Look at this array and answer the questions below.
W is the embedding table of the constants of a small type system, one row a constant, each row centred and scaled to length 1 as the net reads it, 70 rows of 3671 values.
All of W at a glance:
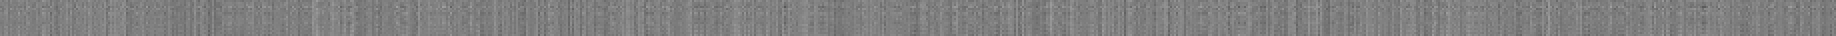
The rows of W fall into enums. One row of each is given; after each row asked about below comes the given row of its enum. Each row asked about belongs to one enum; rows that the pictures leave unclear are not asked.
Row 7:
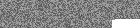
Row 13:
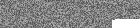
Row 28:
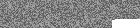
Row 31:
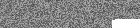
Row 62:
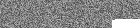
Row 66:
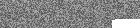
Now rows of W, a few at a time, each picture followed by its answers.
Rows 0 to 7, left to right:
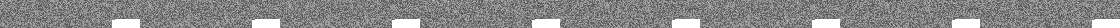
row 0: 7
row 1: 28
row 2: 28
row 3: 66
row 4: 31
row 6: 31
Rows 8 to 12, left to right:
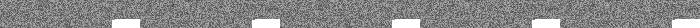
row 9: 31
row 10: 7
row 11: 31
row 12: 31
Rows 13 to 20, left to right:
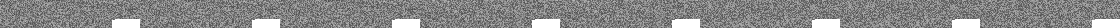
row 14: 13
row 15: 13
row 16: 66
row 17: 66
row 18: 28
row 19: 28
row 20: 7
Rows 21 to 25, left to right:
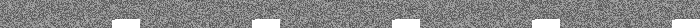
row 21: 28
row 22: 13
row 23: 13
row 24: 28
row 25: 7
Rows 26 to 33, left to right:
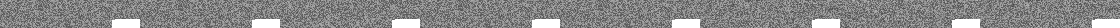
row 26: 7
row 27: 7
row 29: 7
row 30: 7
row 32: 66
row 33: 31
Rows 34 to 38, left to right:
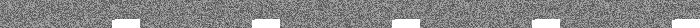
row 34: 28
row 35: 62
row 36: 7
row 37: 31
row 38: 31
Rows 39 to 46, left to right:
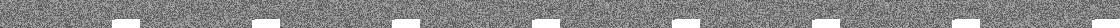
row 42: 13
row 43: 31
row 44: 13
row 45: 31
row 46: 28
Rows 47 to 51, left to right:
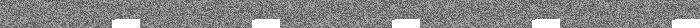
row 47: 13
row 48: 62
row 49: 28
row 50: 28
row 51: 31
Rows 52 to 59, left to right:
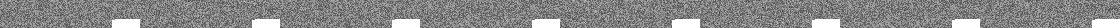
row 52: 7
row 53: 13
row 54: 7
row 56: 66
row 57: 62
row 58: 28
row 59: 31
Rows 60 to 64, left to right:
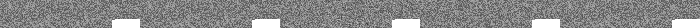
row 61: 28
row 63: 7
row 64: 28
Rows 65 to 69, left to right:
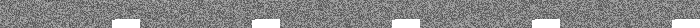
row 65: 13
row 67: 7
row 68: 28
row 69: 7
